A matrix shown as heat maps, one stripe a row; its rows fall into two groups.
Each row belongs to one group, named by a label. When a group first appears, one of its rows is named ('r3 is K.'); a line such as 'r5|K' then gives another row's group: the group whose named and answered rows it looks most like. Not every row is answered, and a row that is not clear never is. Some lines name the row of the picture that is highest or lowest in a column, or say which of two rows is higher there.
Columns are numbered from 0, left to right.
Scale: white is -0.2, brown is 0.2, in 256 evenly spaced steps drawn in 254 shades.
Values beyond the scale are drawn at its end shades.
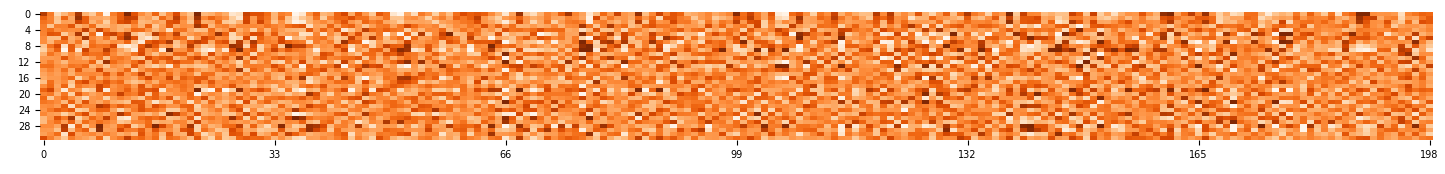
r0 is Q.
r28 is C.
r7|C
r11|C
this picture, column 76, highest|28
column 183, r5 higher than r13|Yes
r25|Q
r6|Q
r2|Q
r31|Q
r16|C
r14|C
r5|C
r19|Q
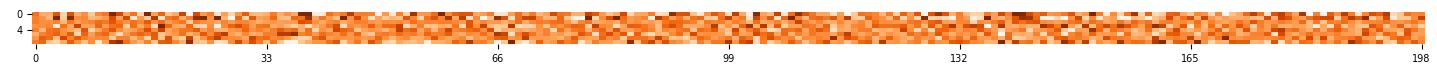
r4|C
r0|C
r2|C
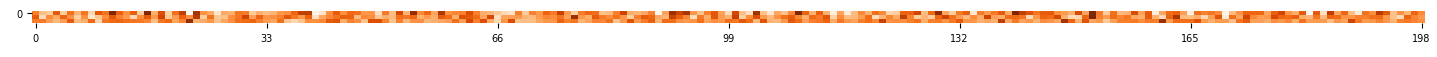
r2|Q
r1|C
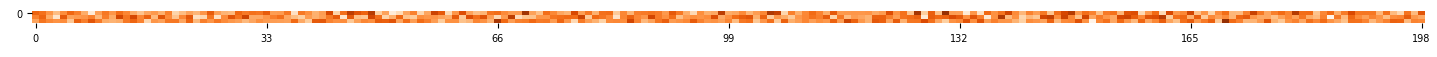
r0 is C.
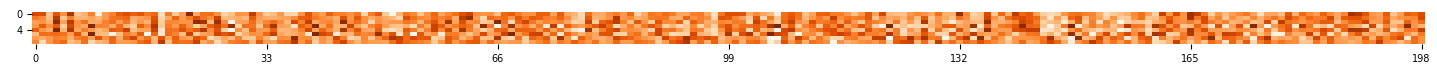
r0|Q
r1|Q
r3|C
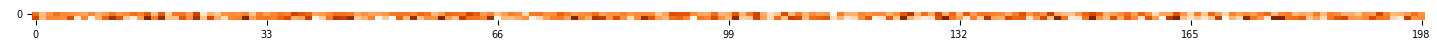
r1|C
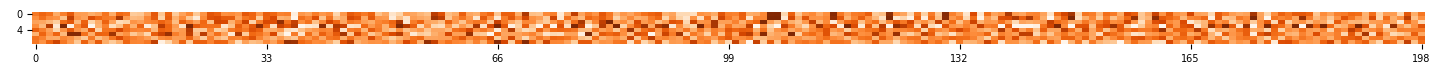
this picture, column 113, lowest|7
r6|Q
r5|Q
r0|C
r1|C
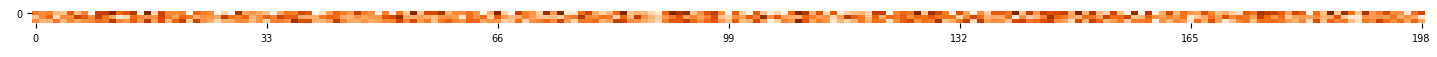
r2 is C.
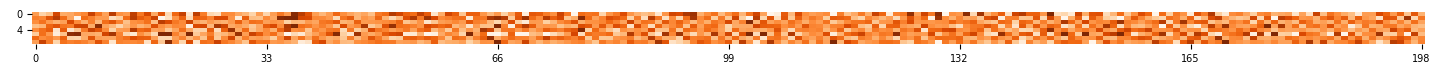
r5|Q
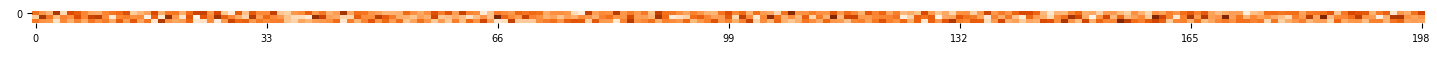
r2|Q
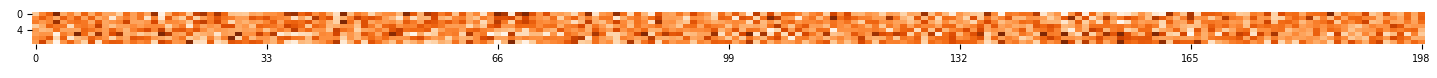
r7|Q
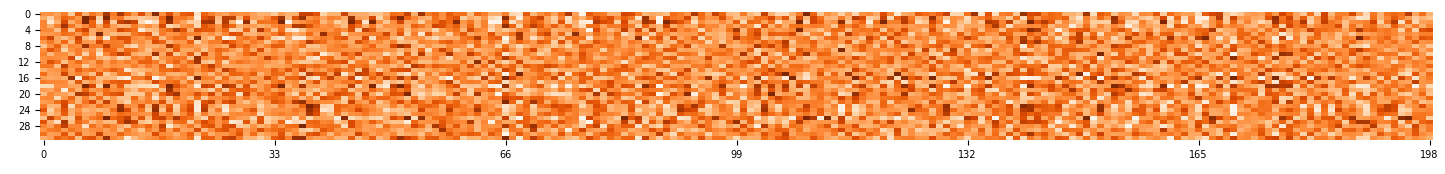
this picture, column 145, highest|16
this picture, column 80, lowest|28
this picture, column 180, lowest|23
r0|C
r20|Q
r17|C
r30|C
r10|C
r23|C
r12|Q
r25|C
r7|C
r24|C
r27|Q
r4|Q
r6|Q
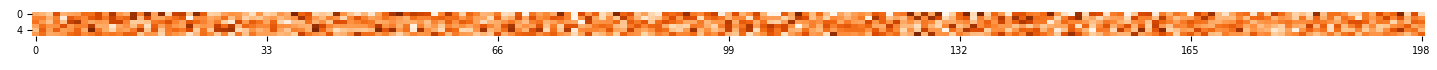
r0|C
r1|C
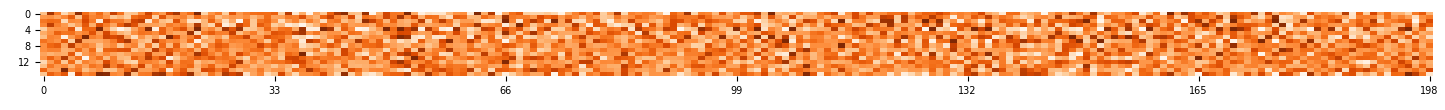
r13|C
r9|C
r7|C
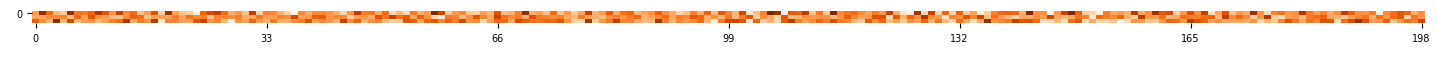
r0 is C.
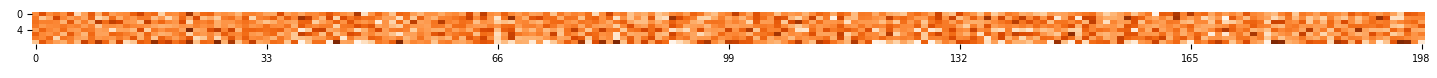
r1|C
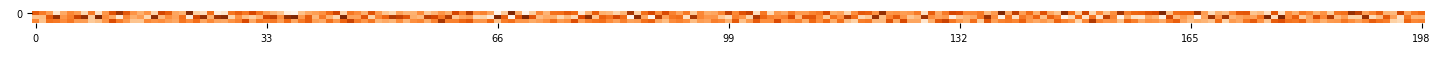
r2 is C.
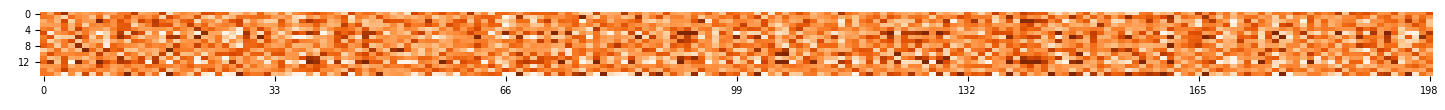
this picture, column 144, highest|15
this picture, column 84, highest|12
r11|C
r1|Q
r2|C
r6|Q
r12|C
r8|Q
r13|C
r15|Q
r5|C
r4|Q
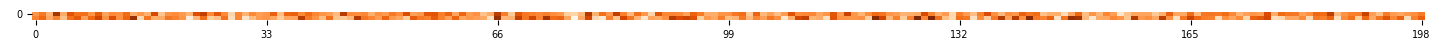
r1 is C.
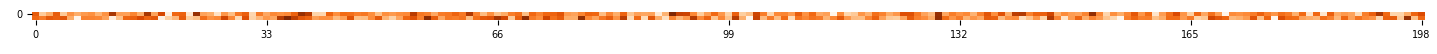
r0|C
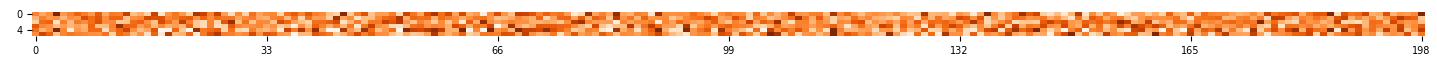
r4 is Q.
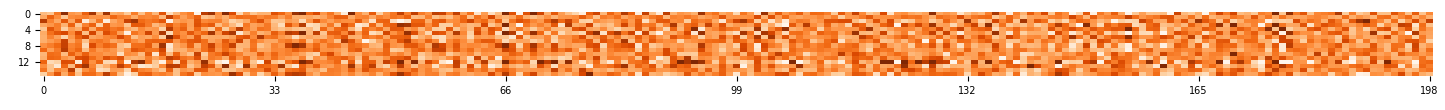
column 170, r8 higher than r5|No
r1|Q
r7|C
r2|Q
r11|Q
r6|Q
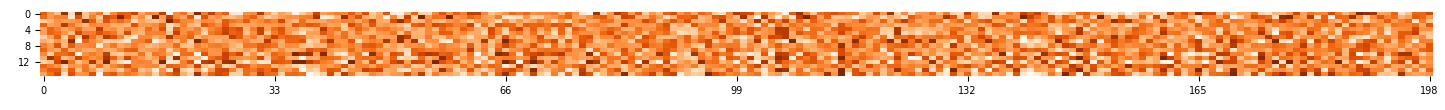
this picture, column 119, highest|0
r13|Q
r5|C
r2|Q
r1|C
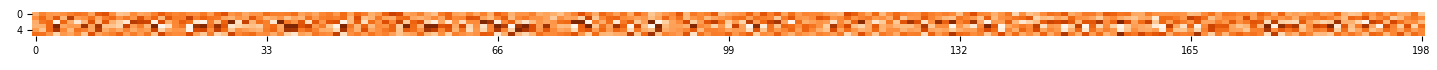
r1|Q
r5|Q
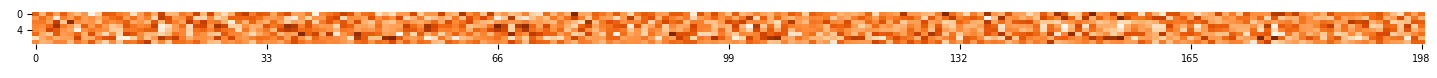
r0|C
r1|Q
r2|Q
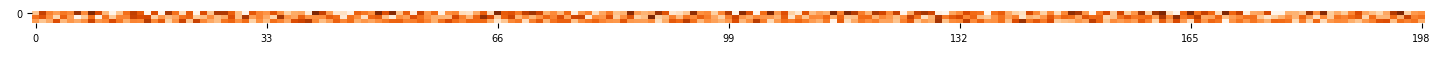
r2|C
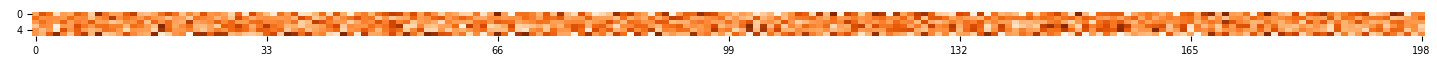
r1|C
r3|Q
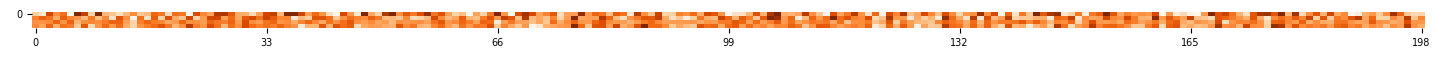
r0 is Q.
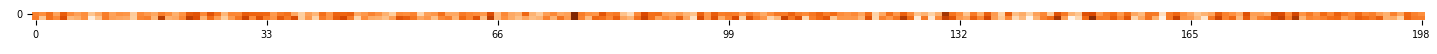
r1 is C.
